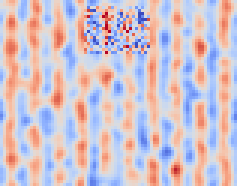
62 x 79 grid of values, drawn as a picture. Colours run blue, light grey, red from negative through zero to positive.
In the top middle lies a patch that is rougher than the rest. Stripes running up and down repeat 10 times from left to right. No overall slope runs across the table. Values change most from cell to cell in the top middle.
